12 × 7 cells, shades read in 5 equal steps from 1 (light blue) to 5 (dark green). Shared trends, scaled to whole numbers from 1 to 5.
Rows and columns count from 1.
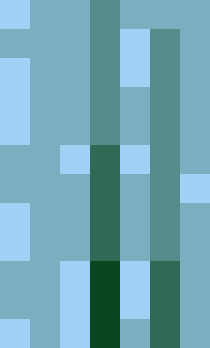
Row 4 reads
1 2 2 3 2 3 2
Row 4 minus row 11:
-1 0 1 -2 1 -1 0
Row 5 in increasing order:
1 2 2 2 2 3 3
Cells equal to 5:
3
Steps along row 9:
up same up down up down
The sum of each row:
14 15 14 15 15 15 16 16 16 17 17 17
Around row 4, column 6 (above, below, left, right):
3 3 2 2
